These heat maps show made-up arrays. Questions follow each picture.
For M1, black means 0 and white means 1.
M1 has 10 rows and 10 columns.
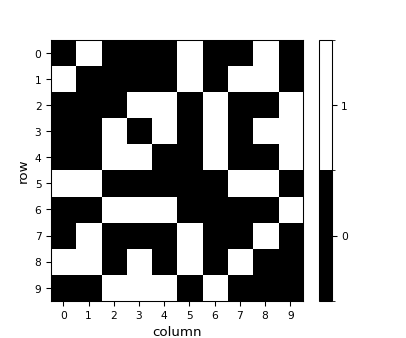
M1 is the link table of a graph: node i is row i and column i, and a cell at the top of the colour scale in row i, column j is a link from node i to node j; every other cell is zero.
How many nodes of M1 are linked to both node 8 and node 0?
2
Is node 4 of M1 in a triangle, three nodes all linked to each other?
yes
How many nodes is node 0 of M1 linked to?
3
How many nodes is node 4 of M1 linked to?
4
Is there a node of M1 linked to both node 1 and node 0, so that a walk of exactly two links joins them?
yes
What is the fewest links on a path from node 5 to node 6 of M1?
3
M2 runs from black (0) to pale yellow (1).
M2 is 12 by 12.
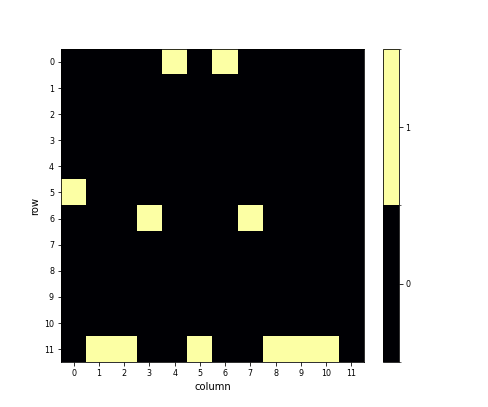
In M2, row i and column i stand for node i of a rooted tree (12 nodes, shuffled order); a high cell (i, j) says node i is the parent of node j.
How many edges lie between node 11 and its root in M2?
0
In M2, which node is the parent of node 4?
0
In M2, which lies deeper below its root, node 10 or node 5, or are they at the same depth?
the same depth
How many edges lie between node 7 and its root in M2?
4
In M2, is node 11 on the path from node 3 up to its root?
yes
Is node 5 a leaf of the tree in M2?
no
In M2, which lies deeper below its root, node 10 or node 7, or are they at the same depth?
node 7
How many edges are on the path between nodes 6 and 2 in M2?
4
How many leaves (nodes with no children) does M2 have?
8
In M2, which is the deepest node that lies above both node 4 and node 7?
0
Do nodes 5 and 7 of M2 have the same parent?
no
